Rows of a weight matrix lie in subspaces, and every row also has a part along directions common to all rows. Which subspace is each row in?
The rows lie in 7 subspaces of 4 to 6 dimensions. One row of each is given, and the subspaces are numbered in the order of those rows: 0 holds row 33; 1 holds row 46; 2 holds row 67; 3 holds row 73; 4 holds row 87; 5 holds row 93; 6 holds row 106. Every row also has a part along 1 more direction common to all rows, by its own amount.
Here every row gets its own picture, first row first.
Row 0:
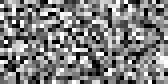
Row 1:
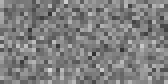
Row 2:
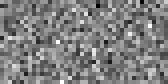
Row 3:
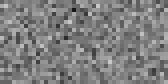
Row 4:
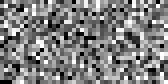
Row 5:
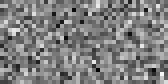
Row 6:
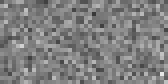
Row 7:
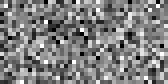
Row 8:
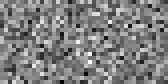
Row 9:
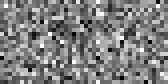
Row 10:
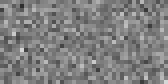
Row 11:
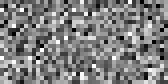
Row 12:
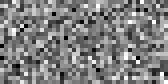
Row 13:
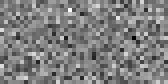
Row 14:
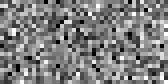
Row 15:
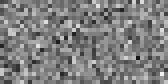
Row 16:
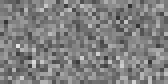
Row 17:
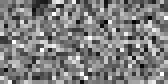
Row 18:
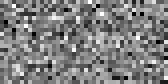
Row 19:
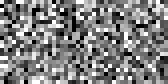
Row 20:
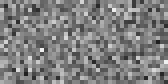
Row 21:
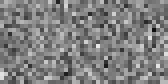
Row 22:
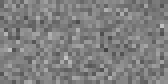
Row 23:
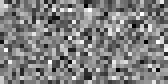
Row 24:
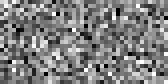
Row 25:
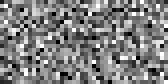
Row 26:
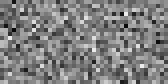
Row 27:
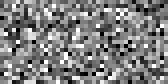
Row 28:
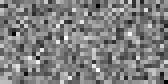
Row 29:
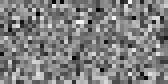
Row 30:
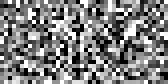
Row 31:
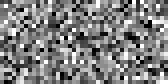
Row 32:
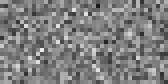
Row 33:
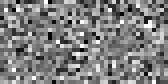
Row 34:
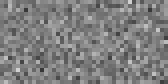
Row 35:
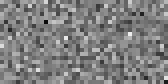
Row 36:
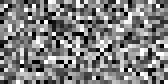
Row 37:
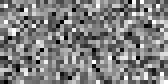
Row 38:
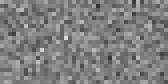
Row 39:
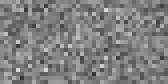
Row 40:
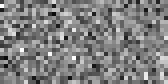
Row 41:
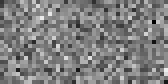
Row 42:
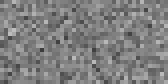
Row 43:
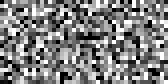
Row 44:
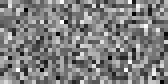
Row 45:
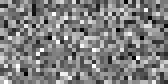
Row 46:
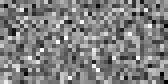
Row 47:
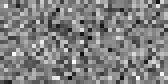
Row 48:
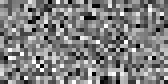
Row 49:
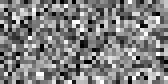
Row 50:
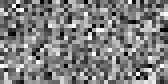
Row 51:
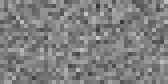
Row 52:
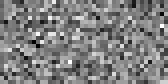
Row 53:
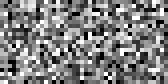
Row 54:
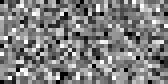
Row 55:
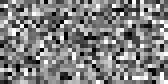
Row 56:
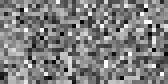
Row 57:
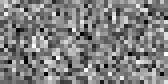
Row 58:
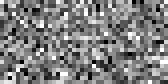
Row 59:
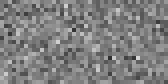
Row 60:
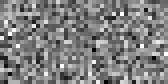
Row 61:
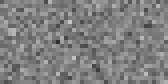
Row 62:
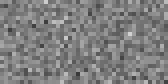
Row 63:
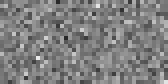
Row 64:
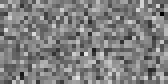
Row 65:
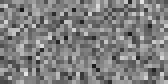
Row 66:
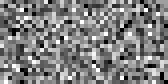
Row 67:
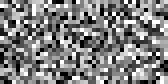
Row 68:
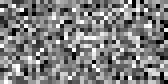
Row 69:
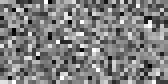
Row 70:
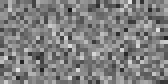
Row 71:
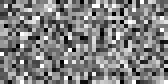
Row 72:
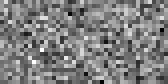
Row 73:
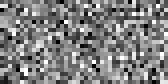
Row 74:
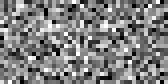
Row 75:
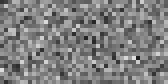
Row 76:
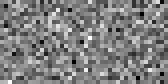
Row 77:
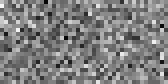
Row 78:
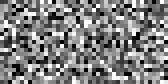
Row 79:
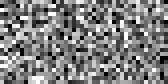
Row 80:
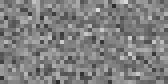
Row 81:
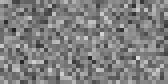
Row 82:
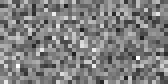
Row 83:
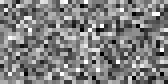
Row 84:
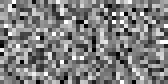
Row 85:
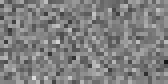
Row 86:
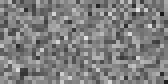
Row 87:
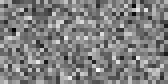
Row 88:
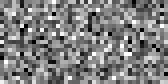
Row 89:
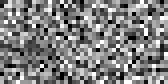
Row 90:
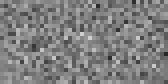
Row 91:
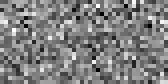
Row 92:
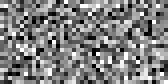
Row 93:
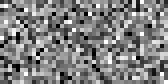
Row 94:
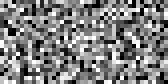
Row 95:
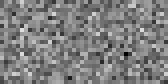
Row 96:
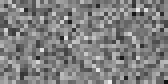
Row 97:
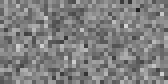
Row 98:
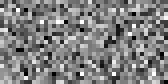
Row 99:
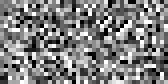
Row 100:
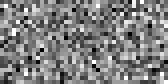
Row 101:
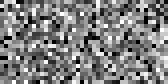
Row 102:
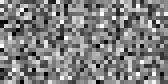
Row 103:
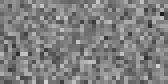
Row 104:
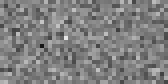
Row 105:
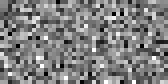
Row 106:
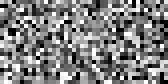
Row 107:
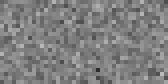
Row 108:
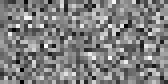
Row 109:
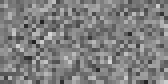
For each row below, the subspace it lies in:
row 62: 6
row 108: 1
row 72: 5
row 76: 6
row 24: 1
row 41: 4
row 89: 3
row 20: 0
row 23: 6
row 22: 4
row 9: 6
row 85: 0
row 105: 3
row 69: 0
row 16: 4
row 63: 3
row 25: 2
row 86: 5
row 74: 6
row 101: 0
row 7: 6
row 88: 4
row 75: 4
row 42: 3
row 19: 0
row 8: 5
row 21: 1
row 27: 4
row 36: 6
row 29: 2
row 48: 3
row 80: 2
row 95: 4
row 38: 1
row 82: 2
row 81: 4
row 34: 3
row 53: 5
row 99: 1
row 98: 3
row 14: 6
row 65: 2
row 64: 5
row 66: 1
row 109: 4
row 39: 4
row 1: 4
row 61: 0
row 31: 3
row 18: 6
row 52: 4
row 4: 6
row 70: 3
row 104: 5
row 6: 2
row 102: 1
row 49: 2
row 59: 1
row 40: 0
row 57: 1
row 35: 6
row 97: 5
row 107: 2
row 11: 2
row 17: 2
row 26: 3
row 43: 2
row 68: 6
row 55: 5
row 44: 3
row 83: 2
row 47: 6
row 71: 3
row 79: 0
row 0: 0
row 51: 0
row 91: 6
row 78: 6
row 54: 0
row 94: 5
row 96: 5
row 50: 2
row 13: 3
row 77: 4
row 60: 3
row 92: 4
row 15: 4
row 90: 1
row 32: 5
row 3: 5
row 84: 3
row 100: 0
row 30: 6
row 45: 2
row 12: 4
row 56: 1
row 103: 5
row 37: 3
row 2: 5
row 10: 0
